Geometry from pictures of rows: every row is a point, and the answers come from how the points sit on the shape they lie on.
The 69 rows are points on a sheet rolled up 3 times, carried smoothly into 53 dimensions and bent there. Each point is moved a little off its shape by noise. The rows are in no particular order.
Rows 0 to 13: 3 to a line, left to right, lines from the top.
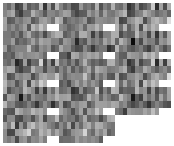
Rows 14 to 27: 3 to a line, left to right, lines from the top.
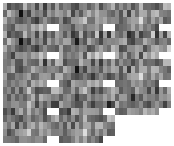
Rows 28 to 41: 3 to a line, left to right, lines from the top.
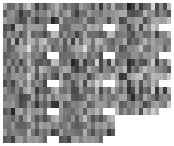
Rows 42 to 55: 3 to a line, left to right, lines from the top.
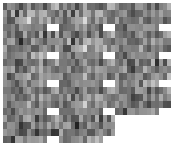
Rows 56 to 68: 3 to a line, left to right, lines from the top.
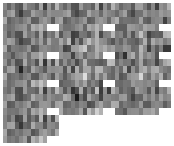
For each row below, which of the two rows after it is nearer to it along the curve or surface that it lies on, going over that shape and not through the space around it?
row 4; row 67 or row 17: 17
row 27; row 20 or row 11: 11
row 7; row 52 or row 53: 52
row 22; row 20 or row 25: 25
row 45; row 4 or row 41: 41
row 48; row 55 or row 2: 55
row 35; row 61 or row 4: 4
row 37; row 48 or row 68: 68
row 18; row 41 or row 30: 30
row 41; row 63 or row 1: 1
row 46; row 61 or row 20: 61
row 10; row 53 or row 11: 53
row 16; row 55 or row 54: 54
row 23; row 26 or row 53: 53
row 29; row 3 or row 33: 3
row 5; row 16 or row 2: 2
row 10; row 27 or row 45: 45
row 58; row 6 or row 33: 33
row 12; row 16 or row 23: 16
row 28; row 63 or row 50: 63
